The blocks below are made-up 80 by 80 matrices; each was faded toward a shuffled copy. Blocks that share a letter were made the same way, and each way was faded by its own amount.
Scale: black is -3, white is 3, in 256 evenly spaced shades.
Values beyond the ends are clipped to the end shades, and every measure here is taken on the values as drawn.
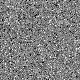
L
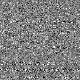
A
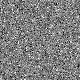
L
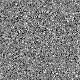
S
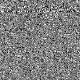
A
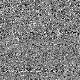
A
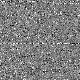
S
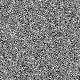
L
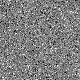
L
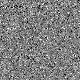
S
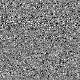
A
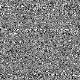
A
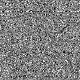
A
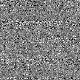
A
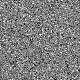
L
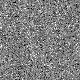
L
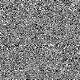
A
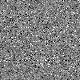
S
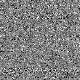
A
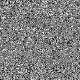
A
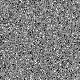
L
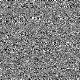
A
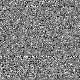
A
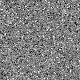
L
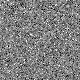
L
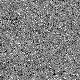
L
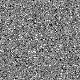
S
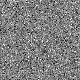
L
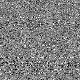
A
